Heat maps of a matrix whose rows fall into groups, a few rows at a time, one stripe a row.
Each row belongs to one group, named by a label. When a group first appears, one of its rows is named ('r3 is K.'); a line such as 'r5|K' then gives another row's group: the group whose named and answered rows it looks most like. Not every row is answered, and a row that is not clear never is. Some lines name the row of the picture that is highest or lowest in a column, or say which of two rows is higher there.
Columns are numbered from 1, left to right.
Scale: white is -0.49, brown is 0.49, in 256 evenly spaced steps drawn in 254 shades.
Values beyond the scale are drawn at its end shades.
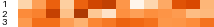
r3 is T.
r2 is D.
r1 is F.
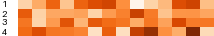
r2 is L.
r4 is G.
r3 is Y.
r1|F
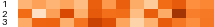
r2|Y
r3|F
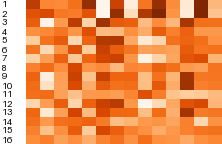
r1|G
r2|G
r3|Y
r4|D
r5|F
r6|Y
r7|F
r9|Y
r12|F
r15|Y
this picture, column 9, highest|2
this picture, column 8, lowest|1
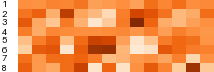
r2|L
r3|L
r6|F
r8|G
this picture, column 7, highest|6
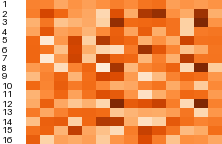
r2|G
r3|G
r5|Y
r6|L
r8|G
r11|F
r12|G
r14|F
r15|L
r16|L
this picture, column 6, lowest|8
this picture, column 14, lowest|8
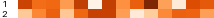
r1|G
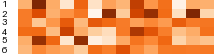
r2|G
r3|Y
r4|L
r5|D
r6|T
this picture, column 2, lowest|3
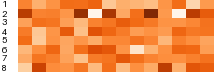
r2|G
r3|T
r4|Y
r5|L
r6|F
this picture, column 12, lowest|2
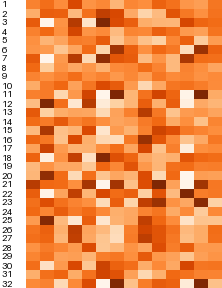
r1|L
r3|Y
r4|L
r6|G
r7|Y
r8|L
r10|F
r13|L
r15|D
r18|Y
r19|T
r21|G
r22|Y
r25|D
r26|L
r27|L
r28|D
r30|Y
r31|F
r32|G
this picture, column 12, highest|22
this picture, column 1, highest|21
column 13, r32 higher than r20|Yes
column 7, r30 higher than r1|Yes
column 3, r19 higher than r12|No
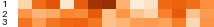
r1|F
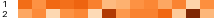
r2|G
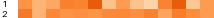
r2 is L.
